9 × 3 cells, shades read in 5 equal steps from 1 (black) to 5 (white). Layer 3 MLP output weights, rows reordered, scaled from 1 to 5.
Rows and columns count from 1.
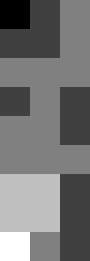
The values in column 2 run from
2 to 4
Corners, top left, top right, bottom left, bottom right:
1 3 5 2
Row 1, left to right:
1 2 3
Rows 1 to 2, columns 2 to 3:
2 3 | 2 3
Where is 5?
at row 9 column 1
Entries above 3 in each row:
0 0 0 0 0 0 2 2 1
